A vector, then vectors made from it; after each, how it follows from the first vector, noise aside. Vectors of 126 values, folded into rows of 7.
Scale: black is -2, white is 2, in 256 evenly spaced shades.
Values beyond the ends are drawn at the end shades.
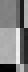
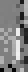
partly zeroed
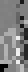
partly zeroed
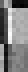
reversed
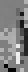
partly zeroed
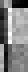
reversed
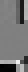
partly zeroed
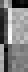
reversed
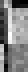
reversed
